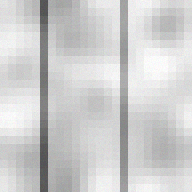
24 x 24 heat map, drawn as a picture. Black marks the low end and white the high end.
On average the colour sits 80% of the way up the scale. Columns 6 and 16 differ from the columns beside them. The values are skewed, with a long tail toward low values.
